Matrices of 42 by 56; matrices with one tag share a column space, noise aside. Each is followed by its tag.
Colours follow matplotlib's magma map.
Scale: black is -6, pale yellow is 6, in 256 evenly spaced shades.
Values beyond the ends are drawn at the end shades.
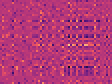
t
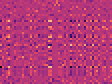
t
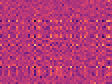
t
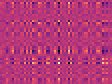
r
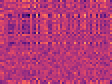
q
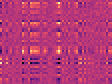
r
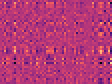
r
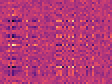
t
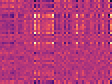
q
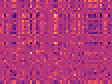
q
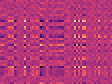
t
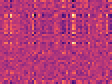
q
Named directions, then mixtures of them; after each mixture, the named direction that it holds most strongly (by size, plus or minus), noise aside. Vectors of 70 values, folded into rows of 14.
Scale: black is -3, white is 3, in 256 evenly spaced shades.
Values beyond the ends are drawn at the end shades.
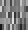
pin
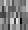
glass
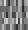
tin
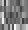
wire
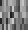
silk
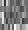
wire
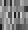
pin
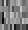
wire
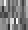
glass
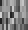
silk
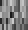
silk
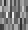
pin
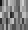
silk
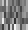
wire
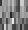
silk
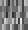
tin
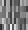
pin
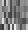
wire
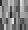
silk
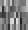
glass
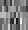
glass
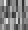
tin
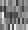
wire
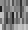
pin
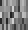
silk
